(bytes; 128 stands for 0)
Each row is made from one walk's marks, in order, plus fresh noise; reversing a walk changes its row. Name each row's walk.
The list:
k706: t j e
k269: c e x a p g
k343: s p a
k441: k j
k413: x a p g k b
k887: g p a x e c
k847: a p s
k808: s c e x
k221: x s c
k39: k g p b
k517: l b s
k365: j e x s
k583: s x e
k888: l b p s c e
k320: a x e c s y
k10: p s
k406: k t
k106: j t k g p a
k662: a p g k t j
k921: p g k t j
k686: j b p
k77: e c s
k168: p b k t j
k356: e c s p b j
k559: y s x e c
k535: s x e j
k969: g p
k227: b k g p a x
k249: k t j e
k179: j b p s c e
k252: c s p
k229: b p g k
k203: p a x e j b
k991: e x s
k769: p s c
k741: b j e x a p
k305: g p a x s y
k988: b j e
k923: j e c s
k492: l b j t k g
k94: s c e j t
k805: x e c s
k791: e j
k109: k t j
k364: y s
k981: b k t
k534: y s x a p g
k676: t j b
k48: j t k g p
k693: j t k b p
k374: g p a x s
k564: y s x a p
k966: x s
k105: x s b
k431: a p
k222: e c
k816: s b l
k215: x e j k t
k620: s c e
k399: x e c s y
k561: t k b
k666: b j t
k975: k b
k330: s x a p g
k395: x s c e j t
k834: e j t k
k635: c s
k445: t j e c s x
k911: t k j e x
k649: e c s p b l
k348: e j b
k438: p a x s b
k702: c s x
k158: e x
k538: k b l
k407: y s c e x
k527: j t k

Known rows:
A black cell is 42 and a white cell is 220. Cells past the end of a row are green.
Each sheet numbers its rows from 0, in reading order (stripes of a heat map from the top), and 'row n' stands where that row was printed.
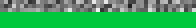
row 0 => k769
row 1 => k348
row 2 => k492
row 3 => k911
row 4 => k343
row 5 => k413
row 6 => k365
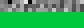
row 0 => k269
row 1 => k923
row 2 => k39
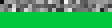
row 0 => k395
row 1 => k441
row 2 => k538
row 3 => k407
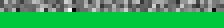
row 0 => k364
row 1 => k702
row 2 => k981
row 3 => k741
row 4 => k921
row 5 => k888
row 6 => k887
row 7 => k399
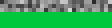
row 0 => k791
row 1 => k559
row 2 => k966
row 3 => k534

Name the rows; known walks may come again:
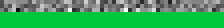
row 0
k407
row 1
k221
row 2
k406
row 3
k564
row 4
k445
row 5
k666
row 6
k77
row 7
k158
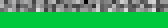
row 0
k741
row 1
k413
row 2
k791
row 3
k94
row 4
k109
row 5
k168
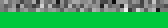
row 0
k10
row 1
k769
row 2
k620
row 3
k847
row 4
k395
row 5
k320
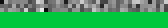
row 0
k923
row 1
k981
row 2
k969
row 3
k343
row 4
k229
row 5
k534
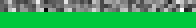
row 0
k517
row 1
k105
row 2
k816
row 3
k203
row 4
k374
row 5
k808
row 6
k215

